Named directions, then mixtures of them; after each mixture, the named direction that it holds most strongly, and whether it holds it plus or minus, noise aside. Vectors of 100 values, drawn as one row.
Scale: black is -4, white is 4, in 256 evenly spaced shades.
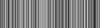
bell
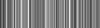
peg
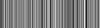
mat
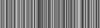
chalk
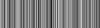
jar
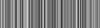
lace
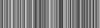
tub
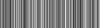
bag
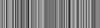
peg, minus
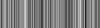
bag, minus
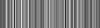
peg, plus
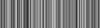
lace, minus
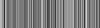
mat, minus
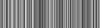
tub, plus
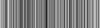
bell, minus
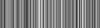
lace, minus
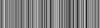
mat, plus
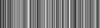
peg, plus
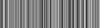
mat, plus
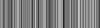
tub, minus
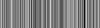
mat, minus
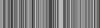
tub, minus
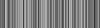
bell, plus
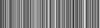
mat, plus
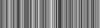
jar, minus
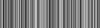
tub, minus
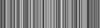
lace, minus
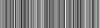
bag, plus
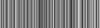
chalk, plus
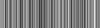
bell, minus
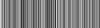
jar, plus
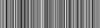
peg, minus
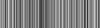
bell, minus
